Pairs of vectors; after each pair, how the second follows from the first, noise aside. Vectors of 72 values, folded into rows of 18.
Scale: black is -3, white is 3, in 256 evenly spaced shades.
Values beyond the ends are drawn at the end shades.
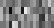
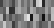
reversed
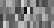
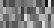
wrapped around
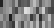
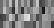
reversed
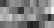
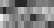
reversed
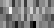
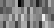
reversed
